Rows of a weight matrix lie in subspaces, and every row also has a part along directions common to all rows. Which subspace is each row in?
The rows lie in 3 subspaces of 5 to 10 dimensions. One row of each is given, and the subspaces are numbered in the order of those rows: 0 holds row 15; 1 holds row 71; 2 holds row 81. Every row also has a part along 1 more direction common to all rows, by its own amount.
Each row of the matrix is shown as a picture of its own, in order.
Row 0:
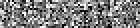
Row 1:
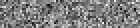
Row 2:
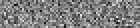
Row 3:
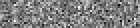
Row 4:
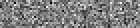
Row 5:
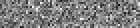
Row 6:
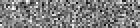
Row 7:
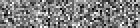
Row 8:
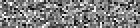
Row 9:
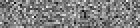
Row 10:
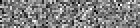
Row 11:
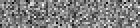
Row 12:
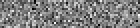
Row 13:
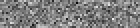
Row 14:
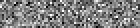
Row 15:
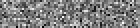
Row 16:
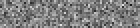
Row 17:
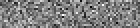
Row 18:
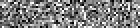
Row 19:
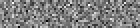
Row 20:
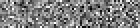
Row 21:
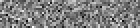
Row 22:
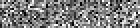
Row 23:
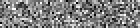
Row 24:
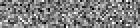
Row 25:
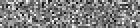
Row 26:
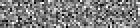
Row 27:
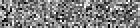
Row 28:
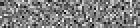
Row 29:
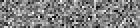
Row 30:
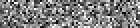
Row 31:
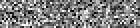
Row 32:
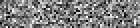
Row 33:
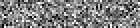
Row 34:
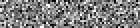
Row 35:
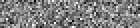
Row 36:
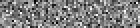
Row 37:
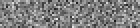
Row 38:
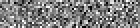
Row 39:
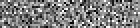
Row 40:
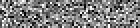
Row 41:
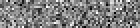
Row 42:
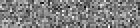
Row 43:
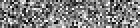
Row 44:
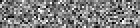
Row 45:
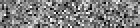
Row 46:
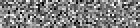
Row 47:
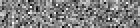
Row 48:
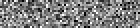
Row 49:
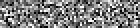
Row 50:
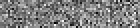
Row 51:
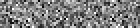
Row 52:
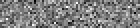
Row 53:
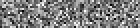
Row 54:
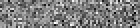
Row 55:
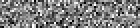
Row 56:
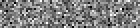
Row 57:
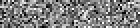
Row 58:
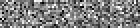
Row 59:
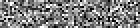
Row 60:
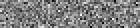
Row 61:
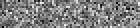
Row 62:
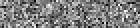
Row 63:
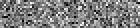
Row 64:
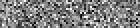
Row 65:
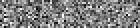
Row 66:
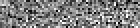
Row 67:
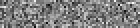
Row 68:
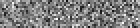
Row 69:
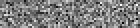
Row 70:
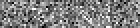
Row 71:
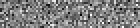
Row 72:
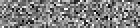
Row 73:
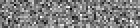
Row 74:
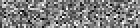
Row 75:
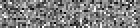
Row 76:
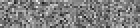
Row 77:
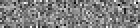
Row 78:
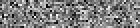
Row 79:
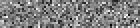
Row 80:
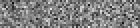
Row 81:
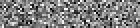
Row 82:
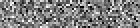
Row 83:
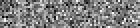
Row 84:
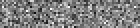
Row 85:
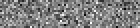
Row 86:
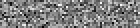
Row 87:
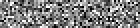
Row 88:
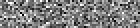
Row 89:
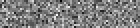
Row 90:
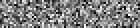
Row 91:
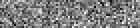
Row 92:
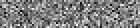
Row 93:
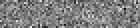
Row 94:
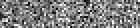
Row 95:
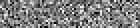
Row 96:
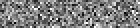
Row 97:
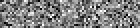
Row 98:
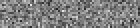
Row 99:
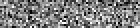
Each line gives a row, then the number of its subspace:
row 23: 0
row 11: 0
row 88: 0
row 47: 2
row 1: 1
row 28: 2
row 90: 2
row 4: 2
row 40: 2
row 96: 2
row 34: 1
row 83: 2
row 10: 1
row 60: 1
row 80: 0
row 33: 2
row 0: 2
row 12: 1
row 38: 0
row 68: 0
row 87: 0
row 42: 2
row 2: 2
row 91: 0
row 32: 2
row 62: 1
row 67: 1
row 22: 0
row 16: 0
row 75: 0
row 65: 2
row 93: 1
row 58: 1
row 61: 2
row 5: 2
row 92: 0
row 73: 2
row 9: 2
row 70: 1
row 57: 1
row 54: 0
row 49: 0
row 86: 0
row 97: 2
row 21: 1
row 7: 0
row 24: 2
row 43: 1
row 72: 2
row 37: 0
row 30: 2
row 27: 2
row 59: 0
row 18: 2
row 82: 0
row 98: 2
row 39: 2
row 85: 1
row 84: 2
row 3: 2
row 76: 1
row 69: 0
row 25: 0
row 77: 1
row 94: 2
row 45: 2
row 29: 2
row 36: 1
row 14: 2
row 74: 0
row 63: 2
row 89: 2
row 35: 1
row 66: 1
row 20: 0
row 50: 0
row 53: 0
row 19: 0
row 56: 2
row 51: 1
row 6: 0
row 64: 2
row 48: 1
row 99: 1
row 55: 1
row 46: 0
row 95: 0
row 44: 2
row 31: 2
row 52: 1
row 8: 0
